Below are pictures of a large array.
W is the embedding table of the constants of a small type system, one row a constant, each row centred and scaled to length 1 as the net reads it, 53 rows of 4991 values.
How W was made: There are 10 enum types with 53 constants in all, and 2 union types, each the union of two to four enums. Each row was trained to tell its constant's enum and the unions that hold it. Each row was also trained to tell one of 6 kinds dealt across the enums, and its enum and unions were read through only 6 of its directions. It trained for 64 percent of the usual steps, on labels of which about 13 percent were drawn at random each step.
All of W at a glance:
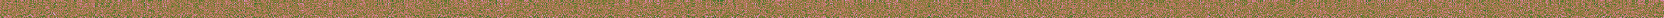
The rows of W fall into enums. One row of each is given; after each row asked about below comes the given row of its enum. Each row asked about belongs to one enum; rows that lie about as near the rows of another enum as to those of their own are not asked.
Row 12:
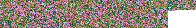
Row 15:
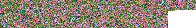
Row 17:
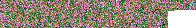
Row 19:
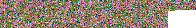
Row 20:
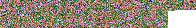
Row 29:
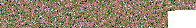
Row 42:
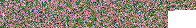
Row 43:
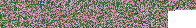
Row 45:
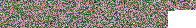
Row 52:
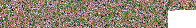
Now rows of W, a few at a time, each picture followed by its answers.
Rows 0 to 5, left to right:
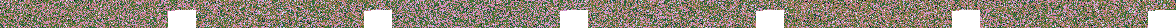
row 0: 12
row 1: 42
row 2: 52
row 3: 42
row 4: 12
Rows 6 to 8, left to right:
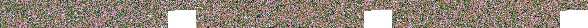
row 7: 43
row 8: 19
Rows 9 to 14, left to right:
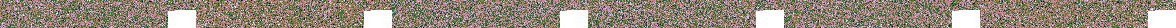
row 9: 20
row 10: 20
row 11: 52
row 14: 42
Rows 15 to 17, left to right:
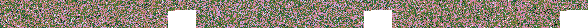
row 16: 12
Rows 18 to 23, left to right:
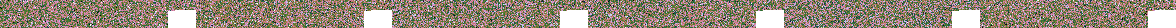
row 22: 45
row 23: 52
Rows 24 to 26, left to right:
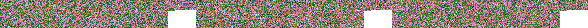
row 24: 45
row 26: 20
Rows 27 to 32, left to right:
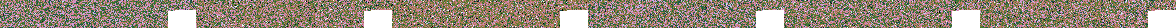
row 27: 42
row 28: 42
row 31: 12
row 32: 19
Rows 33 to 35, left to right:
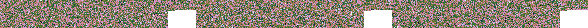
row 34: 20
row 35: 43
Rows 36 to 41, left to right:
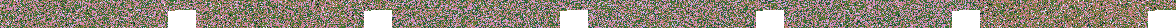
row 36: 20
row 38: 45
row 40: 20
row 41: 19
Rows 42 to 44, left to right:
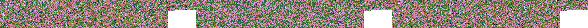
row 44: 43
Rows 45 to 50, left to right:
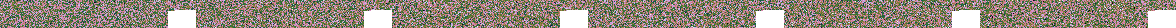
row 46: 45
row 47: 45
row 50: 19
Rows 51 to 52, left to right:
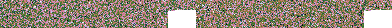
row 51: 19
